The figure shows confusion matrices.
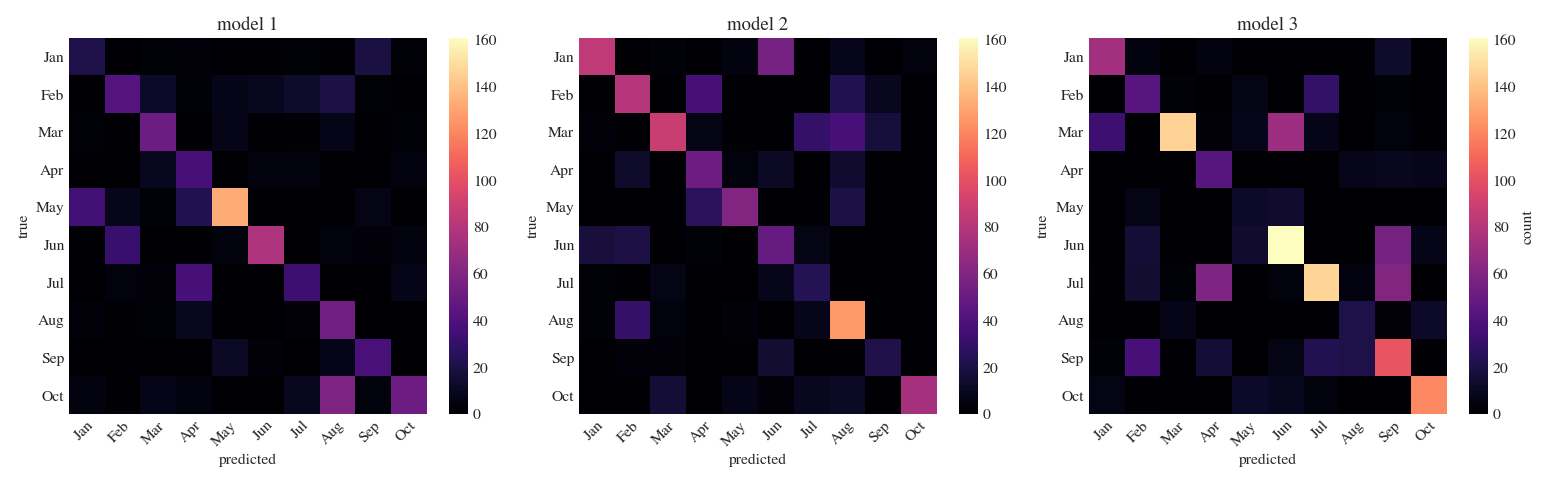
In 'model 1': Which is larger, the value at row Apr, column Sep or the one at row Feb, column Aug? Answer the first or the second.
the second
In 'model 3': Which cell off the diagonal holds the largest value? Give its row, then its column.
Mar, Jun
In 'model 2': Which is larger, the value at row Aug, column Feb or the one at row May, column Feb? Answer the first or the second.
the first
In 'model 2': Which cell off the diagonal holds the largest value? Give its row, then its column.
Jan, Jun
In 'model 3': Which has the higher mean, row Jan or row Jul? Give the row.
Jul
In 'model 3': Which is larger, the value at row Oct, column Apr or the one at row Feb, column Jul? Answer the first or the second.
the second
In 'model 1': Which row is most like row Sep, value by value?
Jan
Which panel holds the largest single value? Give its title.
model 3
